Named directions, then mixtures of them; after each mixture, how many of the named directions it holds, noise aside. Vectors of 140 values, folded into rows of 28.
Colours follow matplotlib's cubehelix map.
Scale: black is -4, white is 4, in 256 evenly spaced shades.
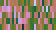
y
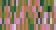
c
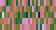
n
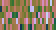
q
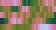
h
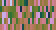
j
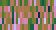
two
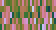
three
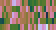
three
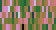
three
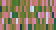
one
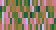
three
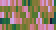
two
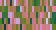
three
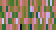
one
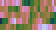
one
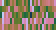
three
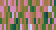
two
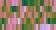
two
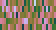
three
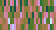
two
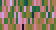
two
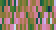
one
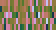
one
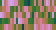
three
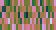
three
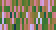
two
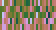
two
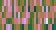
two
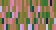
one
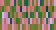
three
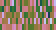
three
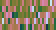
one
